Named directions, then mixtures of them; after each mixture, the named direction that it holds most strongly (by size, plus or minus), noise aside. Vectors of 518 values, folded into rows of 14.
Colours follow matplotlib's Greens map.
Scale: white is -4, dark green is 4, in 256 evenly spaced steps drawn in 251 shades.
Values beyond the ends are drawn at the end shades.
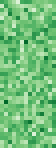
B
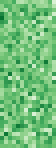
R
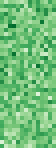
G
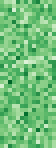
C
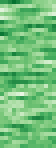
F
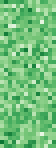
G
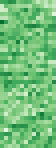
F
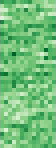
F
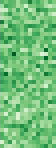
G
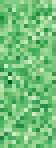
R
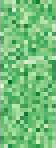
C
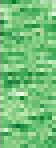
F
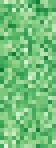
G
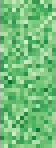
C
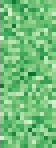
B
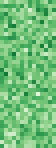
G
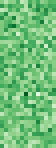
G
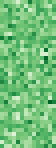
G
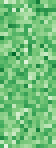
G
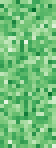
B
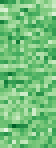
F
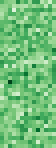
C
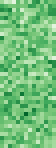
C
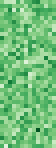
C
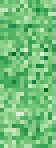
G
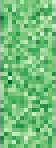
R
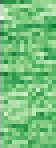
F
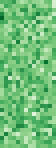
R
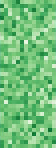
B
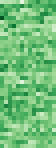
F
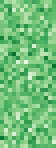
C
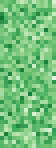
R
